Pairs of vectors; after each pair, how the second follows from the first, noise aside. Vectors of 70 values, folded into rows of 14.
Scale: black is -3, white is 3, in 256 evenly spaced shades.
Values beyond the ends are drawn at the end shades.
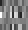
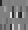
partly zeroed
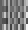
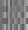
shrunk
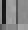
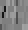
partly zeroed
